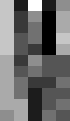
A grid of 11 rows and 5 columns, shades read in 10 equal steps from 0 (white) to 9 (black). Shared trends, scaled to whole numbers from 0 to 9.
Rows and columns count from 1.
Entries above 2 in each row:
3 4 4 3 4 5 5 5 5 5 5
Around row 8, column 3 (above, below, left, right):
5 8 5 7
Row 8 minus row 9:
0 0 -1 1 -1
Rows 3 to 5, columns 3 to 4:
5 9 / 5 9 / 7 9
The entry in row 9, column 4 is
6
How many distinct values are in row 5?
5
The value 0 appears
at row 1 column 3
